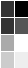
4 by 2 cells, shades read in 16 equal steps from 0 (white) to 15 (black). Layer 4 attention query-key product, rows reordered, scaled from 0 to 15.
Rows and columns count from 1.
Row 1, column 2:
15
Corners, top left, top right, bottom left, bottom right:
12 15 3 1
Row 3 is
5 0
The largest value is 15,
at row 1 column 2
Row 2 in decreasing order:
12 10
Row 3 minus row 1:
-7 -15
